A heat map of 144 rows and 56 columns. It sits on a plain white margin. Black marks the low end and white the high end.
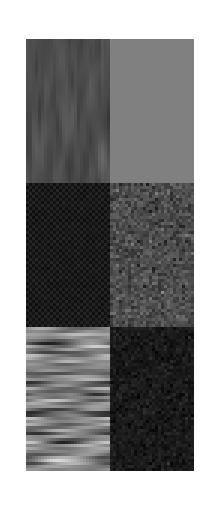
The table splits into 3 rows of 2 panels. Panel 1,1: low, streaked downward, faint in contrast. Panel 1,2: middling, flat. Panel 2,1: very low, checkered, faint in contrast. Panel 2,2: low, fine-grained. Panel 3,1: middling, streaked across, strong in contrast. Panel 3,2: very low, fine-grained, faint in contrast.
